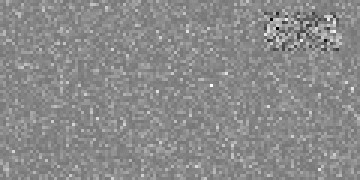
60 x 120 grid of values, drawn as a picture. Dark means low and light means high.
The grain is fine, like static. In the top right lies a patch that is rougher than the rest. The top right is the roughest part. The halves do not mirror each other. No overall slope runs across the table.
